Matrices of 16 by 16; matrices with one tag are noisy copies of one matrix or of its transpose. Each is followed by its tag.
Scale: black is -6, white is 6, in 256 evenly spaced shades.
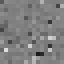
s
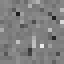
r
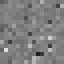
s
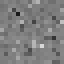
r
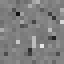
r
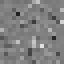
r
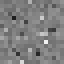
r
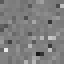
s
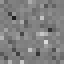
r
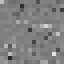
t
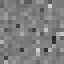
s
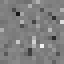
r
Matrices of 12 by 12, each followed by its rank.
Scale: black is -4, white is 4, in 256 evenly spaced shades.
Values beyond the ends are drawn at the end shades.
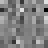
two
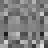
two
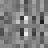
two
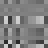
one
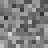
full rank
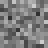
full rank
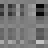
one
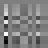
one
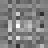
two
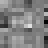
two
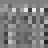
two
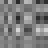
one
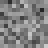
full rank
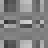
one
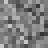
full rank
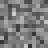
full rank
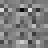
two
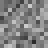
full rank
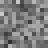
full rank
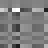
one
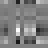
one
